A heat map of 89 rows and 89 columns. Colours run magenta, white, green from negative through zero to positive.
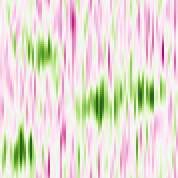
Mirror symmetry: none. Average level on the scale: 50%. Bumps: four. Grain: streaks running down.
